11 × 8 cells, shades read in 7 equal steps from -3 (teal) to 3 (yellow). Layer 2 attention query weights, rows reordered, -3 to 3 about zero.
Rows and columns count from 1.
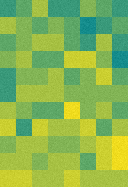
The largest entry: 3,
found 3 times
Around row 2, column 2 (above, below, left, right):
-1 0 1 -1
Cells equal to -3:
2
